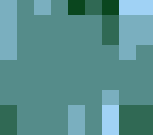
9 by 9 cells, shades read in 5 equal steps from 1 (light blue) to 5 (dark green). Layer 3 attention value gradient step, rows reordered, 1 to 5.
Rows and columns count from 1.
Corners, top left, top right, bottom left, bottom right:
2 1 4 4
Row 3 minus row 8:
-2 0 0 0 1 0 3 -2 -2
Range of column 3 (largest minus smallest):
1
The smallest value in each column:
2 3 2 3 2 3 1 1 1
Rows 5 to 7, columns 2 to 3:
3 3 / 3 3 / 3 3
